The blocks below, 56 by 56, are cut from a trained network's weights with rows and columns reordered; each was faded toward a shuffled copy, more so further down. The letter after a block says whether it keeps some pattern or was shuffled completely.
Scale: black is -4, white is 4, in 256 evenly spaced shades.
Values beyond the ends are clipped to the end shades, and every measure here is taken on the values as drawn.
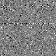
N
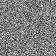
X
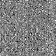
N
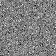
X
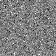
X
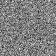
X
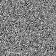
X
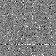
N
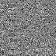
N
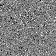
X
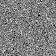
X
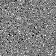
X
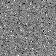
X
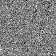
X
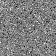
X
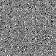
N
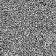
N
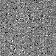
N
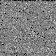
N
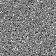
X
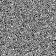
X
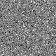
X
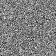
X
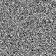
N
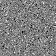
X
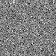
N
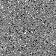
X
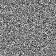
X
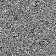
X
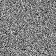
X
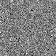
N
